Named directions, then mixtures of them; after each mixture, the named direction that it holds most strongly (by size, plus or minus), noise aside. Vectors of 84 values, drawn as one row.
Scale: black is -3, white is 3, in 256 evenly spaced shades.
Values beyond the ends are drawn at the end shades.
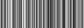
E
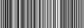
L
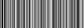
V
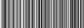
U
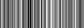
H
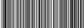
U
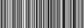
E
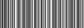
V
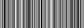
U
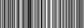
H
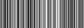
L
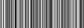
V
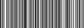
L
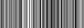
H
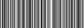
V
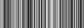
H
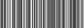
E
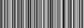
E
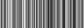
E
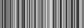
V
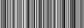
E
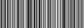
E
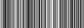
U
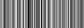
H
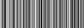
U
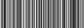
E
